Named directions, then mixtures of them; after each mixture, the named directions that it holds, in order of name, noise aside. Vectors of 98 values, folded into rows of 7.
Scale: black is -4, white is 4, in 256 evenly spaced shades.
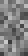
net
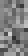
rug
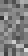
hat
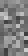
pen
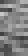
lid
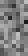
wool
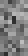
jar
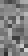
hat, jar, rug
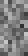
net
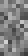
net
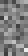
hat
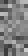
hat, lid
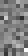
hat, pen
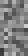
hat, rug, wool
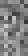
jar, wool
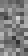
pen, rug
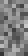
net, rug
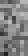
jar, lid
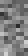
lid, pen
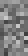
pen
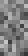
net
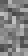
jar, lid, net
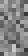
hat, net, wool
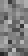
jar, net, wool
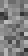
net, pen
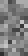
net, wool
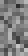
hat, rug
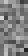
hat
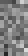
hat, jar
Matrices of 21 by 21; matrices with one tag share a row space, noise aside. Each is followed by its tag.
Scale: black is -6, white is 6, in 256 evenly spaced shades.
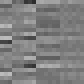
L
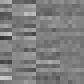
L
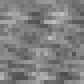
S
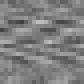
S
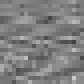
S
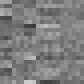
L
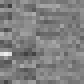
L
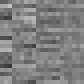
L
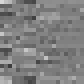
L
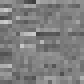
L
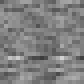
S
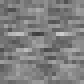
S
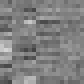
L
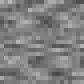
S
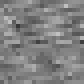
S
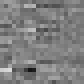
L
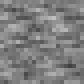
S
